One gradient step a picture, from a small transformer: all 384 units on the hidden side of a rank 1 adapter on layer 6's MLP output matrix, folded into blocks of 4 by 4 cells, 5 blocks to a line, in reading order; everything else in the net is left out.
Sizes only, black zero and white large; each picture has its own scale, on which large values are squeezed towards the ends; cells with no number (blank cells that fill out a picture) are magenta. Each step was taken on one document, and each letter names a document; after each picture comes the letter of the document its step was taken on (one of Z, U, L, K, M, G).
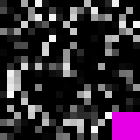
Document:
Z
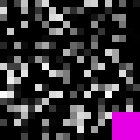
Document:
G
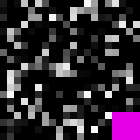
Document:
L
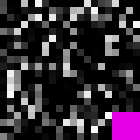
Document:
Z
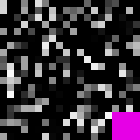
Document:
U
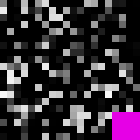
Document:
G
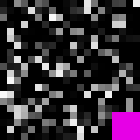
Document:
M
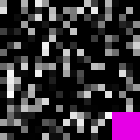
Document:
U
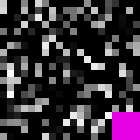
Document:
U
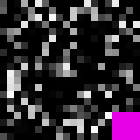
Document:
Z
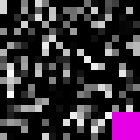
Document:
U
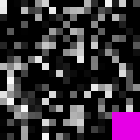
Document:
G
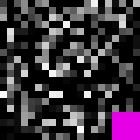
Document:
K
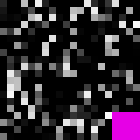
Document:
Z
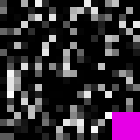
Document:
Z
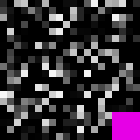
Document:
M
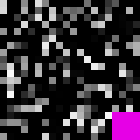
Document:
U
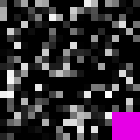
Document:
L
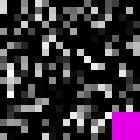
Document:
U
